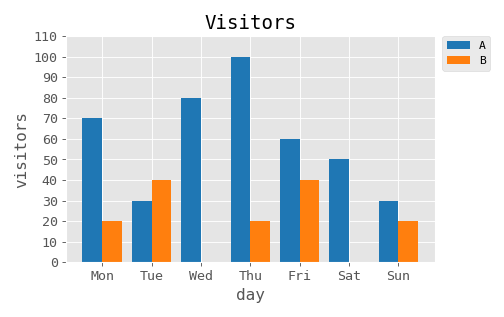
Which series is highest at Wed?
A
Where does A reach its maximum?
Thu
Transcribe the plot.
Title: Visitors
x-axis: day, ticks Mon Tue Wed Thu Fri Sat Sun
y-axis: visitors, ticks 0 10 20 30 40 50 60 70 80 90 100 110
Legend: A, B
Values:
A: 70 30 80 100 60 50 30
B: 20 40 0 20 40 0 20
